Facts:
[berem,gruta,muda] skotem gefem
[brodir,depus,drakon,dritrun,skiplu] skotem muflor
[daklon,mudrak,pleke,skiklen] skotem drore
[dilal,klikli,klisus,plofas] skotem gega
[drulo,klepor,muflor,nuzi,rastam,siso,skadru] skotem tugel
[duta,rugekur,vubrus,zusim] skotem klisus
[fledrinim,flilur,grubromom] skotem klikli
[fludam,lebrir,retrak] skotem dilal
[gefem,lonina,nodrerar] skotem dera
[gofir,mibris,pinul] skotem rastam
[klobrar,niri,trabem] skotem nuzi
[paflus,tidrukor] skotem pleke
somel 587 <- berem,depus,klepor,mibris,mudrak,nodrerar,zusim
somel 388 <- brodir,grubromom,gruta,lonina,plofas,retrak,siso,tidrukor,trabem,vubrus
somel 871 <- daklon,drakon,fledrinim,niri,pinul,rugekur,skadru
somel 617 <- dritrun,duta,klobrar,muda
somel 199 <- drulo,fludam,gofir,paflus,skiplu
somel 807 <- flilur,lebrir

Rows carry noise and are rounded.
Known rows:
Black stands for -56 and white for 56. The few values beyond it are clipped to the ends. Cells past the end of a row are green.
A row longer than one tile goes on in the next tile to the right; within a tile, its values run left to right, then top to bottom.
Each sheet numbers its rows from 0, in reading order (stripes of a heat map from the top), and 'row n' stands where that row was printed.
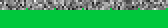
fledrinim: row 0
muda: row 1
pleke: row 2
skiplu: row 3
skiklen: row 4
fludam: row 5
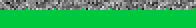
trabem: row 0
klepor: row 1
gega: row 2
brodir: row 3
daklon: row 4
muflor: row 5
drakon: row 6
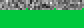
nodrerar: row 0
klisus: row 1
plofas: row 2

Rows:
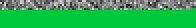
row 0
klikli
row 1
niri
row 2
paflus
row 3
nuzi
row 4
zusim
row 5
mibris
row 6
skadru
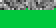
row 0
klobrar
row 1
drulo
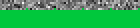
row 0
vubrus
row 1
pinul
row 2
siso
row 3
retrak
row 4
tidrukor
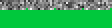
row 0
grubromom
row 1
flilur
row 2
rastam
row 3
lebrir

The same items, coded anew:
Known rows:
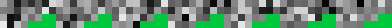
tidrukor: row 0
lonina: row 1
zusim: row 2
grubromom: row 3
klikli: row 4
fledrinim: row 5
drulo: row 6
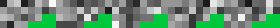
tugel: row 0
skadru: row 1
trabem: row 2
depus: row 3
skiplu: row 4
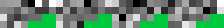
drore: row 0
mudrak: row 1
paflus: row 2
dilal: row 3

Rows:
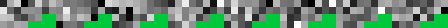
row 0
nuzi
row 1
rugekur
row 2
muda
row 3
klisus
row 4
duta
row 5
pleke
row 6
brodir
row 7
drakon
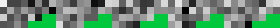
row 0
daklon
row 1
plofas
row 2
mibris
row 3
klobrar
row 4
klepor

